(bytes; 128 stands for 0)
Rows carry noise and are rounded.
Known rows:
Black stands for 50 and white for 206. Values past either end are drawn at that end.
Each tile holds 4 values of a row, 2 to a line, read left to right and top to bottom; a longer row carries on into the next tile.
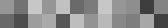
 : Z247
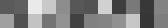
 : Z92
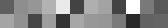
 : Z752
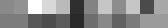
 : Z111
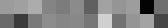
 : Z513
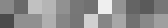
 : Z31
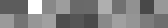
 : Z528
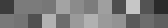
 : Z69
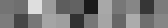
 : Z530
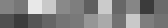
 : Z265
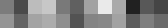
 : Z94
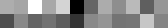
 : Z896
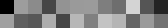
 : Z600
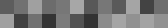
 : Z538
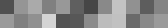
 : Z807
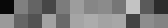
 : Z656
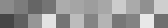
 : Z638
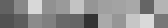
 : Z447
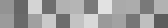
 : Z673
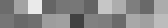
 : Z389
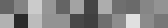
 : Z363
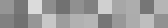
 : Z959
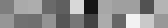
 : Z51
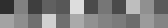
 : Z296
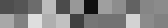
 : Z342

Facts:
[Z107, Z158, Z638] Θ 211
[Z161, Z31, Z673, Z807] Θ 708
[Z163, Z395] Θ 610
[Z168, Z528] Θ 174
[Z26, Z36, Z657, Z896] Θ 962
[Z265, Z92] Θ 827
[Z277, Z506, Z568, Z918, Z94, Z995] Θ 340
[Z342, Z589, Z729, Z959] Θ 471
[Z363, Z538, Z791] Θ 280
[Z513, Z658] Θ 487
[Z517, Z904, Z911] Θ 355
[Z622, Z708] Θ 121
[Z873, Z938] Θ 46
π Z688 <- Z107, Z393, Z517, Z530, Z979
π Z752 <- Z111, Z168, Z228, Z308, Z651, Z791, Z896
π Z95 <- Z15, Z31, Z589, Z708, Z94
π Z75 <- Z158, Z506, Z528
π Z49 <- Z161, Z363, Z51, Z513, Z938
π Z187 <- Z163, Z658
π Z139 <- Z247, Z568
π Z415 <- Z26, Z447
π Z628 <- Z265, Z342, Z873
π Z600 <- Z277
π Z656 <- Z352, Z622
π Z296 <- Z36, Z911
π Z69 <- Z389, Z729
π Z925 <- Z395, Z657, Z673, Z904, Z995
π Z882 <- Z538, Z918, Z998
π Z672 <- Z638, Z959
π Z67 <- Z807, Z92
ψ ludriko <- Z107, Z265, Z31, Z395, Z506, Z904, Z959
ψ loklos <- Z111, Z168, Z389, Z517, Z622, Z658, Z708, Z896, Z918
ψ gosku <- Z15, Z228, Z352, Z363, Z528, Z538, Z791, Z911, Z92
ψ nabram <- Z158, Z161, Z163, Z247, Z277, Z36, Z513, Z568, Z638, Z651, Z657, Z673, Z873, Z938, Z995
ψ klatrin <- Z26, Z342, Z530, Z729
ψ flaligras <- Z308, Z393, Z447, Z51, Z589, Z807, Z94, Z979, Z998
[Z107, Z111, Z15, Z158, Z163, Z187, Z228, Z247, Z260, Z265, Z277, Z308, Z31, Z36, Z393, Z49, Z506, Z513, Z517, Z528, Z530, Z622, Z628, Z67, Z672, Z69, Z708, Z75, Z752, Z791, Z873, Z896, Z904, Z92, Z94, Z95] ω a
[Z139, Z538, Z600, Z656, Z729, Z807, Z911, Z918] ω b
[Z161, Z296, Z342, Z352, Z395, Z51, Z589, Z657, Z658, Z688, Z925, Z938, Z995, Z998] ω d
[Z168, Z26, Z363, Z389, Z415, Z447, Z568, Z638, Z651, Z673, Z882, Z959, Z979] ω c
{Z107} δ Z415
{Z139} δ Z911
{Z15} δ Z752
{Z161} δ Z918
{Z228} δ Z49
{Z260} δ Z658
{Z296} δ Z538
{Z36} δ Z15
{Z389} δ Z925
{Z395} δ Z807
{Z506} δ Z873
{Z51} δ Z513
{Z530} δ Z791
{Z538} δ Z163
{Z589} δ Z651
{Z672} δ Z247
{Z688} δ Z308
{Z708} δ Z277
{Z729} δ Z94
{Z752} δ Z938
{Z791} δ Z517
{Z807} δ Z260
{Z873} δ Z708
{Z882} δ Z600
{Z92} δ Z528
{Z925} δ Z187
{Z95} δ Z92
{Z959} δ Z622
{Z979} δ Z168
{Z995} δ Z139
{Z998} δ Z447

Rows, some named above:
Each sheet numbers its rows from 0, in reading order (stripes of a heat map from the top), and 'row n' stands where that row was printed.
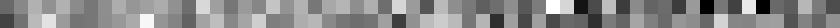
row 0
Z26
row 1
Z959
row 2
Z163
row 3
Z791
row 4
Z688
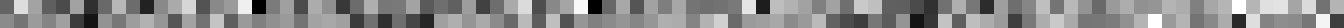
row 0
Z658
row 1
Z395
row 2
Z538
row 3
Z395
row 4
Z161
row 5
Z517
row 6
Z26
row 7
Z651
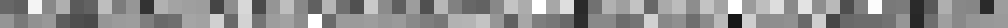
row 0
Z528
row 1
Z657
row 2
Z589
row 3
Z896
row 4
Z651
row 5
Z622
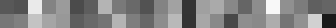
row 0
Z15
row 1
Z277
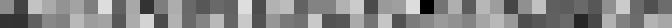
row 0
Z873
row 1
Z995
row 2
Z395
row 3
Z918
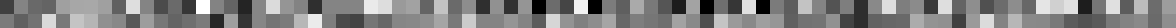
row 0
Z882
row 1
Z708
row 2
Z265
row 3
Z688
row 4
Z688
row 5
Z506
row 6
Z228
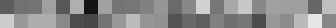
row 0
Z352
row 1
Z447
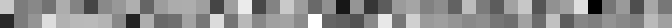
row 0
Z36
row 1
Z657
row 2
Z415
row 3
Z395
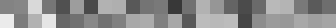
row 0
Z998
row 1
Z729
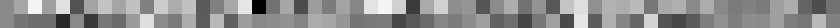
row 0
Z168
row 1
Z395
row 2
Z308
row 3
Z568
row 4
Z904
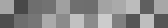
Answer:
Z158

